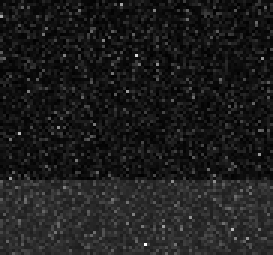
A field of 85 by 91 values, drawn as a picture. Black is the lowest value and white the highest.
Seam: horizontal, 70% of the way down, the bottom part higher. Histogram: skewed, a long tail of high values. Average level on the scale: 10%.
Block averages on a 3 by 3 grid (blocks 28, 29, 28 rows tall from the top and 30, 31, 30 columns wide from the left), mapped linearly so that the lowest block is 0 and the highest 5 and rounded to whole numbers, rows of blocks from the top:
0 0 0
0 0 0
5 5 5
